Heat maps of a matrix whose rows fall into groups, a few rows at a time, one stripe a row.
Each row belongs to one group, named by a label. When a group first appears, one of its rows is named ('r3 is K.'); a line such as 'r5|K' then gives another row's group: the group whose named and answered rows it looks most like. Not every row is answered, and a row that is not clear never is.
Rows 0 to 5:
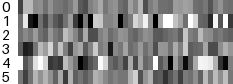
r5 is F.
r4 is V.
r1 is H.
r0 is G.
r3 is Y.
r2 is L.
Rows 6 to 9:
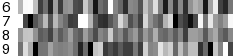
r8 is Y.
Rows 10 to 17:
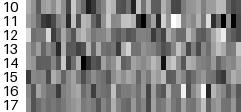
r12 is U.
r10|V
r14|H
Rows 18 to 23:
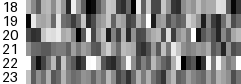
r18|V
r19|G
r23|U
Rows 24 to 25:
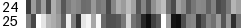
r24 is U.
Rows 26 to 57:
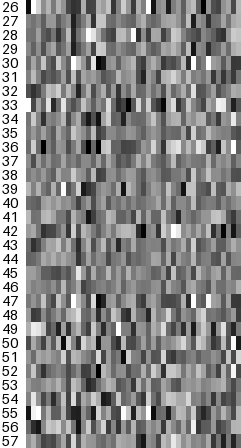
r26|G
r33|U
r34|H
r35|L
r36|H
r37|U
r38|L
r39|H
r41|V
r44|Y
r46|H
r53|V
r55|G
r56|Y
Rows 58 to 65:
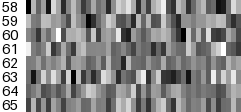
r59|V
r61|U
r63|F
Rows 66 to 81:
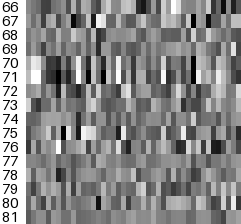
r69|H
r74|Y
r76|G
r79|F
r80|H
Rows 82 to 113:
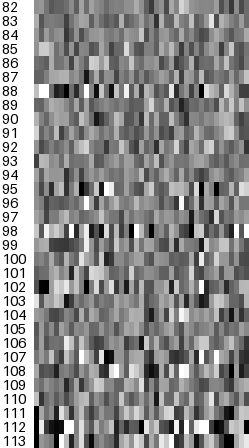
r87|Y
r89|F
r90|V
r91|U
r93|G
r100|L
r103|V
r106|V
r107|L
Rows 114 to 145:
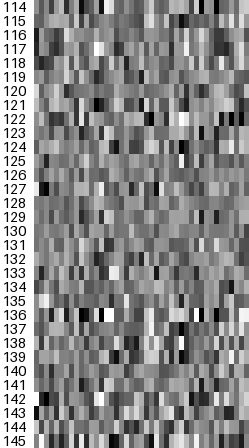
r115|F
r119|V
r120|V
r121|V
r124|F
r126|F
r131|L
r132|V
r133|F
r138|U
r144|U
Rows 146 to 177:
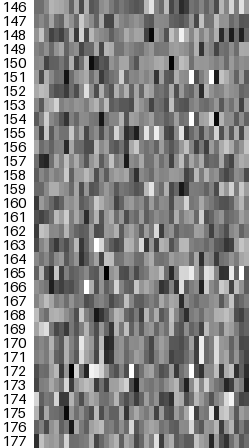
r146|F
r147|L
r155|U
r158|G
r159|F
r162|G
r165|H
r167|Y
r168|V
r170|L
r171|L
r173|G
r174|U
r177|G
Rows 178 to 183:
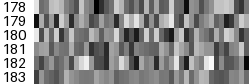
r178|V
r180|U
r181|H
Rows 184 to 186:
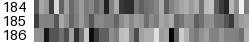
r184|H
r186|H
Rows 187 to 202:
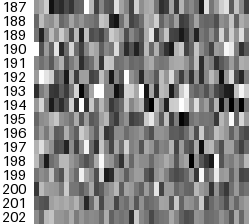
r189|F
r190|U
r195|F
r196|L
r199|L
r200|G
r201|Y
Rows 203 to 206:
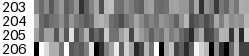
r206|G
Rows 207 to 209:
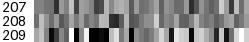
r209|H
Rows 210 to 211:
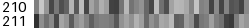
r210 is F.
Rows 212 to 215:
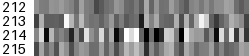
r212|V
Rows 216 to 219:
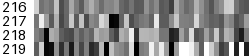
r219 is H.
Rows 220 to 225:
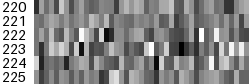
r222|L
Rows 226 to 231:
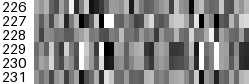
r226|H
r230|L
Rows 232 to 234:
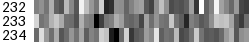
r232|L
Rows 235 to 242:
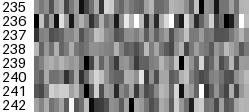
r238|U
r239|Y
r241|Y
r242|H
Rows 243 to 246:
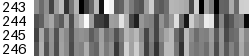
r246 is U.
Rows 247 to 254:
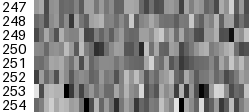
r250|V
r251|F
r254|Y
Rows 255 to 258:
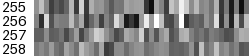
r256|U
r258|L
